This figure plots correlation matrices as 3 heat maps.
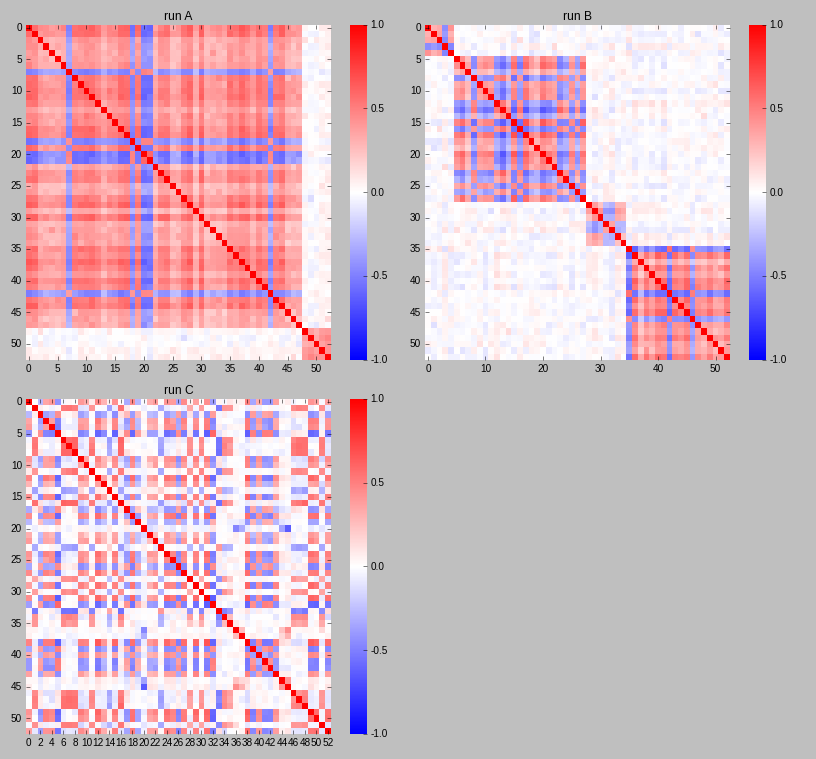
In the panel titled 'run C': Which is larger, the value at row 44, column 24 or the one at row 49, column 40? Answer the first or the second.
the second
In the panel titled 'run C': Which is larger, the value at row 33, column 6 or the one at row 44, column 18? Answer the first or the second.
the second
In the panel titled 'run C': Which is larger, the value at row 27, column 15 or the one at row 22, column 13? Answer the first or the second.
the first
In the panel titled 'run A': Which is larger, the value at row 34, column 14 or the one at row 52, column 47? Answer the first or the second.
the first
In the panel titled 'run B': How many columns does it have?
53
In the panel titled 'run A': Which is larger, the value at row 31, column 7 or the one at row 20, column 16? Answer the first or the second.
the first
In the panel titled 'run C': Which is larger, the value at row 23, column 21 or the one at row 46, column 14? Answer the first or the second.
the first
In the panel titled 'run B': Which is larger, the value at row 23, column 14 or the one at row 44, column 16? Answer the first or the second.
the first
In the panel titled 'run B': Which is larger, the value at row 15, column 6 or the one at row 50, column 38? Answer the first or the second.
the first
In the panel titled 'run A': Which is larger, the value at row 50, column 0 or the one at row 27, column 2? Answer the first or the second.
the second
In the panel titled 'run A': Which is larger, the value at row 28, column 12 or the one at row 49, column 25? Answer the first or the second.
the first
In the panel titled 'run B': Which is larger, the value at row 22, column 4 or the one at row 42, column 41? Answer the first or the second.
the first
